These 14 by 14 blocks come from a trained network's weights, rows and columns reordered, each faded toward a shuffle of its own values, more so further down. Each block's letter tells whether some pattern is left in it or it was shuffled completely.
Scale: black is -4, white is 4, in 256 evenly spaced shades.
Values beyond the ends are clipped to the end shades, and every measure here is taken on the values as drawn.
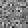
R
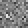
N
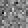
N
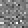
N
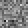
N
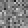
R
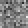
R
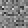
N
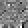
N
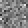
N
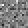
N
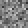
R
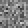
R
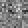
N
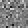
N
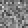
R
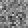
N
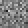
R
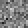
R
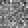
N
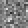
R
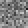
R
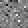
N
